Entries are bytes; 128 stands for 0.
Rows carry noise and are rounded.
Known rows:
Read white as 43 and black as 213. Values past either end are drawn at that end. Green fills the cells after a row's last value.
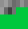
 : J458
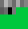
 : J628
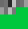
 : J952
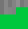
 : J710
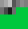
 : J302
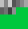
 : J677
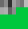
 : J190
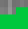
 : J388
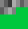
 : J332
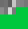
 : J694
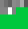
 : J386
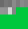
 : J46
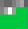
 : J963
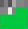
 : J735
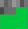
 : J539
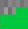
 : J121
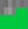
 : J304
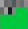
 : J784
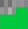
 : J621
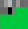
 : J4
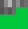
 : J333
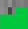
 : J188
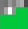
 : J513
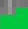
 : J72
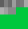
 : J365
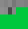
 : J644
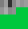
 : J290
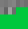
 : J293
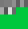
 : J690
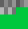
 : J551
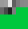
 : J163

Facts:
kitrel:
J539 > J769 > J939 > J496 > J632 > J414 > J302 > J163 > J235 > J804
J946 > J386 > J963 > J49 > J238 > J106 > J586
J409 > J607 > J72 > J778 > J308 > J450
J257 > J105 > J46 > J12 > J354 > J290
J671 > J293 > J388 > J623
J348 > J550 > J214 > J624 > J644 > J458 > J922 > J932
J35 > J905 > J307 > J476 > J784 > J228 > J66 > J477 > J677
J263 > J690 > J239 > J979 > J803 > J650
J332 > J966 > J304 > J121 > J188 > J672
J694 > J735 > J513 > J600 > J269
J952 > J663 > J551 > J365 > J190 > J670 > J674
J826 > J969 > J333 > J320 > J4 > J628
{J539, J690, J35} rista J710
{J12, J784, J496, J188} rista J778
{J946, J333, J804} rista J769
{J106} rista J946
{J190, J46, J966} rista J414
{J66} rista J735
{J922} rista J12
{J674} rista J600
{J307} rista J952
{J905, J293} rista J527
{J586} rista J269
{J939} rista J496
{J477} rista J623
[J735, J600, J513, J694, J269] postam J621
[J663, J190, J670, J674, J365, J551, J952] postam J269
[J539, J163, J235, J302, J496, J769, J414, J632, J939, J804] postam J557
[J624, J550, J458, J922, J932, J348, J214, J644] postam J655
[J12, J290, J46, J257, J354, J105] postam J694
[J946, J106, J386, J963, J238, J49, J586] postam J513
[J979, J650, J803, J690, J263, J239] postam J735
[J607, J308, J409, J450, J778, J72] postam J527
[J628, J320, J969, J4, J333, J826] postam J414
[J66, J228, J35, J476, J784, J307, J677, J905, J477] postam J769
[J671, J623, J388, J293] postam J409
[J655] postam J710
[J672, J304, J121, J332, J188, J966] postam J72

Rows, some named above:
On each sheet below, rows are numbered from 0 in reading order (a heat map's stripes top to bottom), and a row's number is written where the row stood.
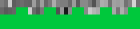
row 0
J939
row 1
J269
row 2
J632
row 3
J238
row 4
J586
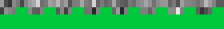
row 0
J35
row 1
J932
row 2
J477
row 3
J496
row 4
J784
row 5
J922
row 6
J735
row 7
J826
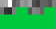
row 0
J804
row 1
J769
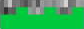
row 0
J969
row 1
J621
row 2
J932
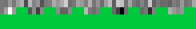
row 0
J513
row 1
J477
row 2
J932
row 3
J674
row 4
J414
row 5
J496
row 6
J365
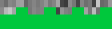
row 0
J49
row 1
J710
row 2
J35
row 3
J952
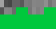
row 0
J769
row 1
J710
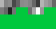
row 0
J66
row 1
J946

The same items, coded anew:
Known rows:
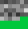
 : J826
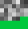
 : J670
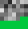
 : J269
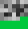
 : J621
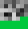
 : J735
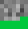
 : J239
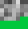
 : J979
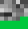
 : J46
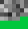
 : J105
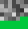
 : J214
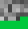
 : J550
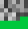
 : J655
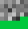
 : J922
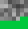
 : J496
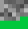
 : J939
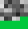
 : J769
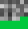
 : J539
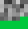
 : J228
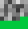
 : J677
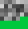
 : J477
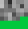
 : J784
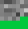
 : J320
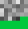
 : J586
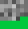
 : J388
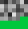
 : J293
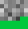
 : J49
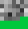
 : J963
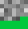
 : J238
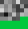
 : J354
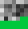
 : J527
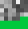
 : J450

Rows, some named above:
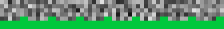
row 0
J302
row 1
J539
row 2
J106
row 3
J677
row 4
J414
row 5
J655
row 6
J826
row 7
J49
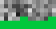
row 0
J710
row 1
J49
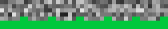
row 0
J663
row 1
J623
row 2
J513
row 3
J939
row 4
J35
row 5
J551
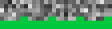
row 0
J269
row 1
J476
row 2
J539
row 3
J674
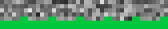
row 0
J365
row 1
J663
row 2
J969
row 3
J163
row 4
J458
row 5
J320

